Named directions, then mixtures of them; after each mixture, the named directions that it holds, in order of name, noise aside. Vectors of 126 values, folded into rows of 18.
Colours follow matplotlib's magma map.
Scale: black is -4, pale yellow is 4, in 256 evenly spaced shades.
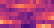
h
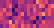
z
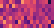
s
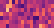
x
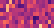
s, x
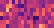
x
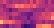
h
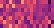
s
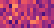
s, z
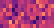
z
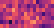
h, z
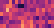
h, x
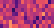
s, z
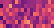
s, x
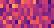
s, z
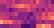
h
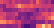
h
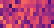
s, x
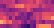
h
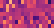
s, x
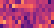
h, s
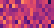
s
